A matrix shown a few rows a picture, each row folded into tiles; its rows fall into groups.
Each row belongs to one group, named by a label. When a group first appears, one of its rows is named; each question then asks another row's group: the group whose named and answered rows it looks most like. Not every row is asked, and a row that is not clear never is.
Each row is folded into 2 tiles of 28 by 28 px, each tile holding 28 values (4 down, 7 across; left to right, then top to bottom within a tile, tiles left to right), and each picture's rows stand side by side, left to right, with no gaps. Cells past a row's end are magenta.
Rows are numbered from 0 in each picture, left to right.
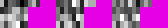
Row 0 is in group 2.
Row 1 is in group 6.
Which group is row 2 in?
6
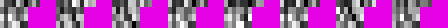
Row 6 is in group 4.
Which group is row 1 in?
6
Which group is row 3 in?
2
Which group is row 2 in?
4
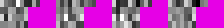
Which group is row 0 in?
2
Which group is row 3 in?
2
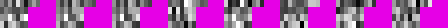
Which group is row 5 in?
6
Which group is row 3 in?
4
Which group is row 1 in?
4
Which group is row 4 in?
2
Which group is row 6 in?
2
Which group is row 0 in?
6
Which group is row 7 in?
6
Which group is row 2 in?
4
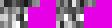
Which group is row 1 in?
6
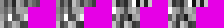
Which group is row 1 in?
4
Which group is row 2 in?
4
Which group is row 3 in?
4
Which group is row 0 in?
4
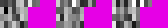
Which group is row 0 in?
4
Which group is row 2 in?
4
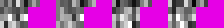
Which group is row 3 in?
2
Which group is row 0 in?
6
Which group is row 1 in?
6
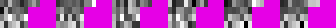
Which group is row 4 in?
6
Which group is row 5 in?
6
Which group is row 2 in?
4
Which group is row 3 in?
2
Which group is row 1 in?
6
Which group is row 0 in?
6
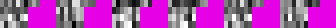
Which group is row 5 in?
4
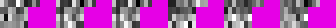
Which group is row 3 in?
6
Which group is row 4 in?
6
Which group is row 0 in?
2
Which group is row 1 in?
2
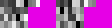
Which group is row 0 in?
6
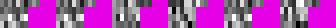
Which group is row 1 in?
6
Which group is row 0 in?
6
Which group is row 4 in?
6
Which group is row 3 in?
4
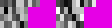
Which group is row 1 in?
4
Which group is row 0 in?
4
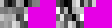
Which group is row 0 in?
2
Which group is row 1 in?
4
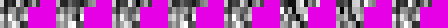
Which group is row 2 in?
2
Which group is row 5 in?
4
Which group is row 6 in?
4
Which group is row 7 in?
2
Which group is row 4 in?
2
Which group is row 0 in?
2
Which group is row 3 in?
2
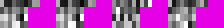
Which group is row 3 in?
2
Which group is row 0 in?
2
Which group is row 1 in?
2
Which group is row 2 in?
6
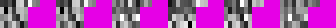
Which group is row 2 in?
6
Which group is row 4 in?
6
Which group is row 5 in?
4
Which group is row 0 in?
4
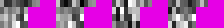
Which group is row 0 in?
2
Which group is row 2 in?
4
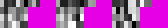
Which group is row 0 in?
2
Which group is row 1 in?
2
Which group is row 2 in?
4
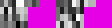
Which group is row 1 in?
6
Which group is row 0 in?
4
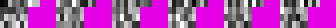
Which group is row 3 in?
2
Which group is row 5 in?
4
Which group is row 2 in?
4
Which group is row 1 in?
2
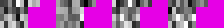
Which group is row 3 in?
6
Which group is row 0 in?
6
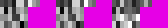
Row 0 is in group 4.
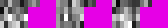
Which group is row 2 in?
2
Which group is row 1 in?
4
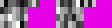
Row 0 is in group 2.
